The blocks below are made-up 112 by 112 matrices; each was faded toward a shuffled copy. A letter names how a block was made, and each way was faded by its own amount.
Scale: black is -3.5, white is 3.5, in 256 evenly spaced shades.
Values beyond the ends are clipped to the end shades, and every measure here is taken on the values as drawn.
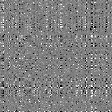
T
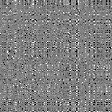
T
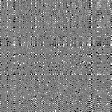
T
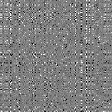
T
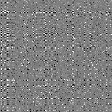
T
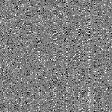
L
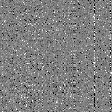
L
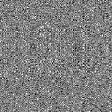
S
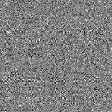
S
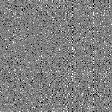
L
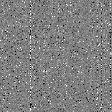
L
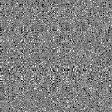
S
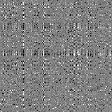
T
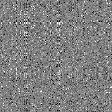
L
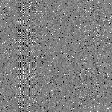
L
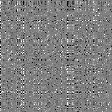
T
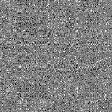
S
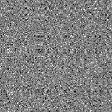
S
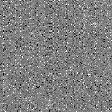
L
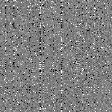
L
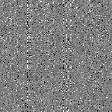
L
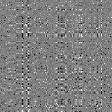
T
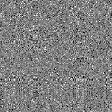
S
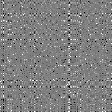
T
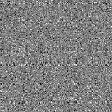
S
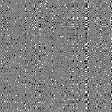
T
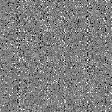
L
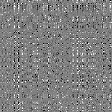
T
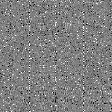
L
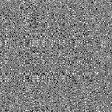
S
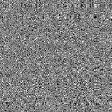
S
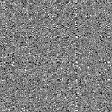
S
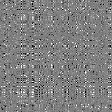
T
